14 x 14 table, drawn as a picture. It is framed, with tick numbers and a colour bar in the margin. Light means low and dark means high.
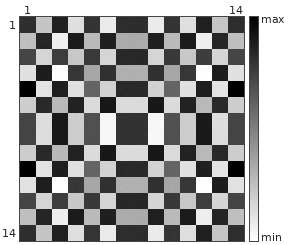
Mirror symmetry: left to right and top to bottom. Grain: checkered. Slope: none. Histogram: two levels.
